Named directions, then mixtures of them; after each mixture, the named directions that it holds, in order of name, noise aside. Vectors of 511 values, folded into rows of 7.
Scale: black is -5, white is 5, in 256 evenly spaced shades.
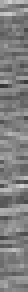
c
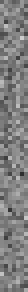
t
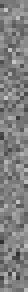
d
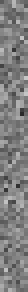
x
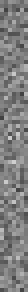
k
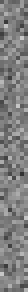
t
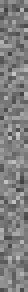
k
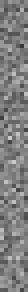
k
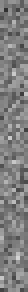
d, k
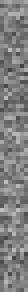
c, d, k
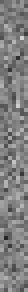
k, t, x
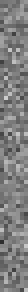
d, k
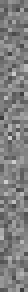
k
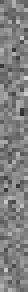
x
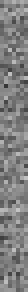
c, d, x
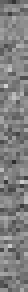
c, k, x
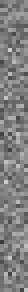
d, k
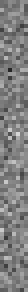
d, k, t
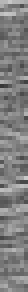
c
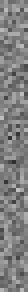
k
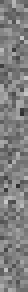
x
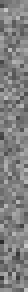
d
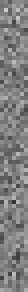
d, k, x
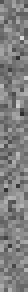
t, x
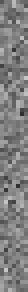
x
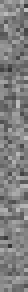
c, t, x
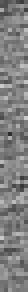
c, k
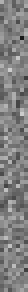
t, x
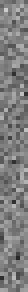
d, k
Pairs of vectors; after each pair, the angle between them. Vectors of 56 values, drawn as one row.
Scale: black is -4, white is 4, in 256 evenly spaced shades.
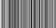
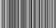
nearly parallel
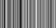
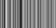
nearly parallel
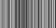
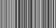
partly aligned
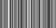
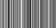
nearly opposite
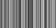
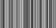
orthogonal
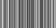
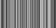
partly opposed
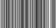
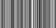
orthogonal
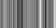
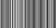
partly opposed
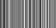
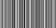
partly opposed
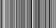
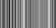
partly opposed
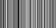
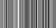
nearly opposite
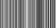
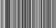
orthogonal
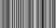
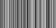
partly opposed
